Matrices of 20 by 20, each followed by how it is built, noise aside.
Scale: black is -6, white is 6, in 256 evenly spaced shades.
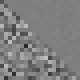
lower triangular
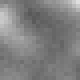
smooth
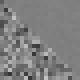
lower triangular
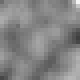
smooth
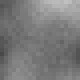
smooth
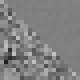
lower triangular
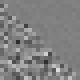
lower triangular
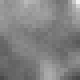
smooth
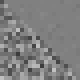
lower triangular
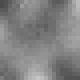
smooth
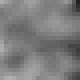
smooth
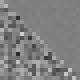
lower triangular
